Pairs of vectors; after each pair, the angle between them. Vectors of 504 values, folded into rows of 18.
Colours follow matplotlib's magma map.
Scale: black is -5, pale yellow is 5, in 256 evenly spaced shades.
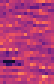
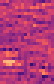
nearly opposite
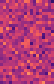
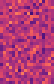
partly aligned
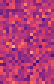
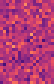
nearly parallel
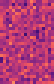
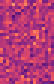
nearly opposite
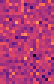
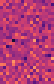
partly opposed
